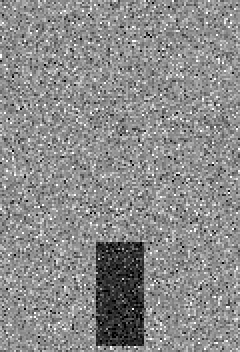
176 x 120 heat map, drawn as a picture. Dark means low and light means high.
Ninth with the lowest average: bottom middle. Odd patch: lower, in the bottom middle. Stripes: none.
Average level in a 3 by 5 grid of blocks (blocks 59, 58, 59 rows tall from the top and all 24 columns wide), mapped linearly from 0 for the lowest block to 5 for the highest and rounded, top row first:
55555 | 55555 | 55055
